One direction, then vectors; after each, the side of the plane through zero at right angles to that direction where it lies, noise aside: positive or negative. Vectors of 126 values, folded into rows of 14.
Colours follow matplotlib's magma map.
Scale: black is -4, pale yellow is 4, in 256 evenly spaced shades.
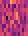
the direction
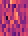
positive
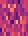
negative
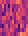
positive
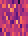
negative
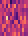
negative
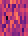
positive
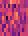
positive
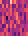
positive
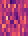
negative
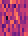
positive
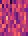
negative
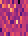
negative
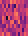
positive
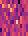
negative
